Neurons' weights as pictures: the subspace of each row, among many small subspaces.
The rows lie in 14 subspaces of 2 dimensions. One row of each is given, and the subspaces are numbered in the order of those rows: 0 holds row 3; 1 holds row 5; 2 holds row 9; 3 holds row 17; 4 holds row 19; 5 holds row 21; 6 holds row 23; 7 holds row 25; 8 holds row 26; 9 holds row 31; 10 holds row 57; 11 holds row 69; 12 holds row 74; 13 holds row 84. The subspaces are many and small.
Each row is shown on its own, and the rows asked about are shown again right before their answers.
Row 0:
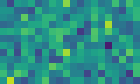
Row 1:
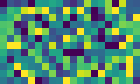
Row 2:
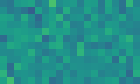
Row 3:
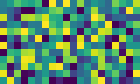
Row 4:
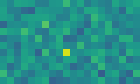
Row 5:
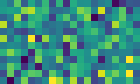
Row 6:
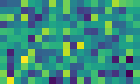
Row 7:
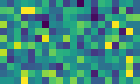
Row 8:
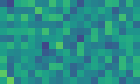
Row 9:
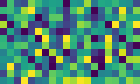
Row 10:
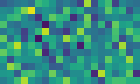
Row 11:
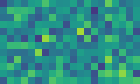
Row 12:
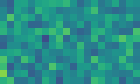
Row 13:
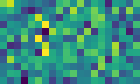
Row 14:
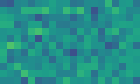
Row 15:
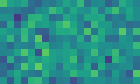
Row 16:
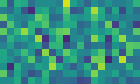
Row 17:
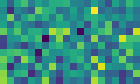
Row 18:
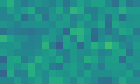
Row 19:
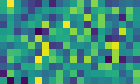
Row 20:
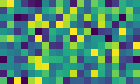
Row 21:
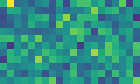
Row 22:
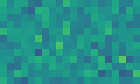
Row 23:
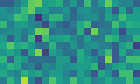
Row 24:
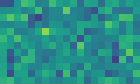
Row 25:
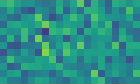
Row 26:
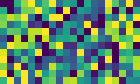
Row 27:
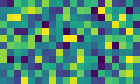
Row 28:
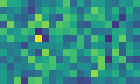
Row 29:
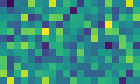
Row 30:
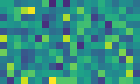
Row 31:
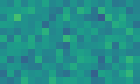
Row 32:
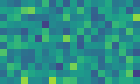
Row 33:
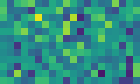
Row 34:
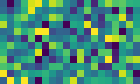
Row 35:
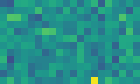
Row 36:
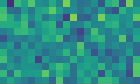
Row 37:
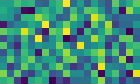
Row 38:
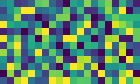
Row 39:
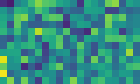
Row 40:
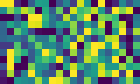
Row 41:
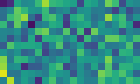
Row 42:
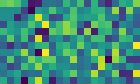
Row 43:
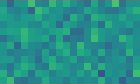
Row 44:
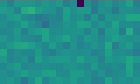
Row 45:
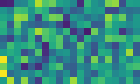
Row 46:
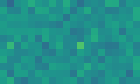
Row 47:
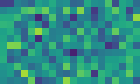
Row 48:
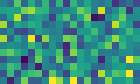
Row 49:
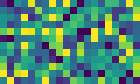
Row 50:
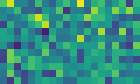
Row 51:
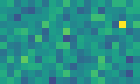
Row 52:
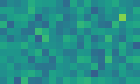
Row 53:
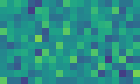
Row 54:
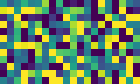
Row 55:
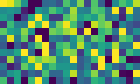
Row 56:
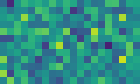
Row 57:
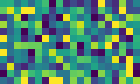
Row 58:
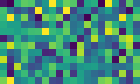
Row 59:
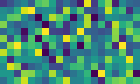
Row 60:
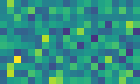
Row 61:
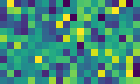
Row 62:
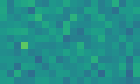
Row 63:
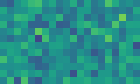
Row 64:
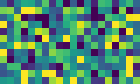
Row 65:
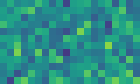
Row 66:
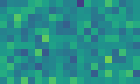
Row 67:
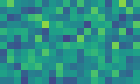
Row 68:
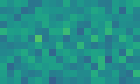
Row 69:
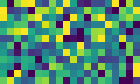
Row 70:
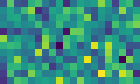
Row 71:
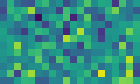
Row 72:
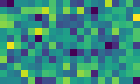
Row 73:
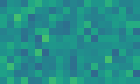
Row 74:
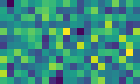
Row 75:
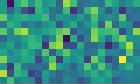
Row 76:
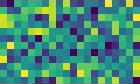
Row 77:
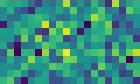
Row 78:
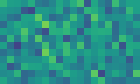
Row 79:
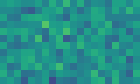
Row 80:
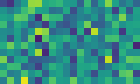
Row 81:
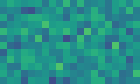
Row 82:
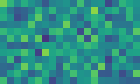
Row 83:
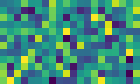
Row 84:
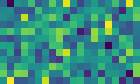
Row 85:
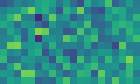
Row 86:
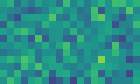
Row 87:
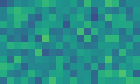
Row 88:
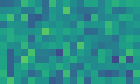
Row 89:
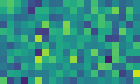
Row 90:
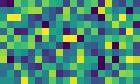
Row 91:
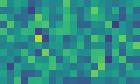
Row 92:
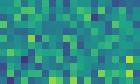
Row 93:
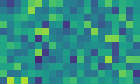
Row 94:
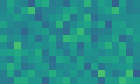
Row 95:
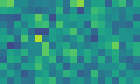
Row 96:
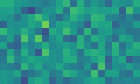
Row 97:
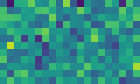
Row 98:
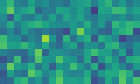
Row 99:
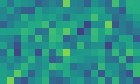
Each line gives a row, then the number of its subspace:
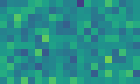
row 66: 12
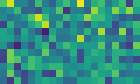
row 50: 10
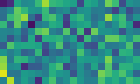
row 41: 3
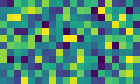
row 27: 9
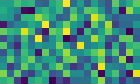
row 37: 8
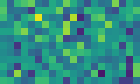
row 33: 11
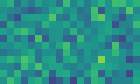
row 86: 1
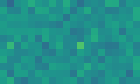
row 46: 7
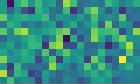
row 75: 2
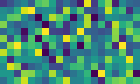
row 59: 7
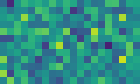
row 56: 6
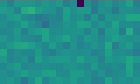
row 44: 10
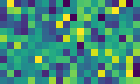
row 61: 5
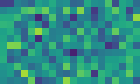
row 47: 5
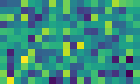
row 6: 1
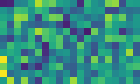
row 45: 12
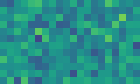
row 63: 2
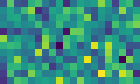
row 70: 4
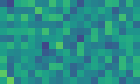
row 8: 8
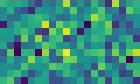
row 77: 13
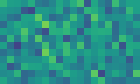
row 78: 7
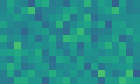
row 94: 7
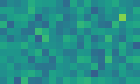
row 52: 2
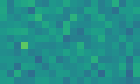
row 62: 11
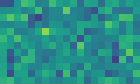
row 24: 1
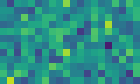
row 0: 13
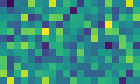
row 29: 13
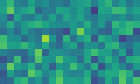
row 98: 3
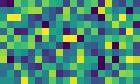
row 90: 9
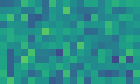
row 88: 1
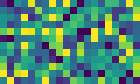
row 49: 13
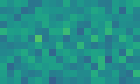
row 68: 6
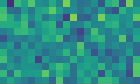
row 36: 5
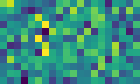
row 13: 8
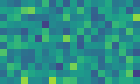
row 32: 0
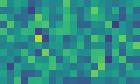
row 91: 2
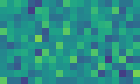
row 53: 4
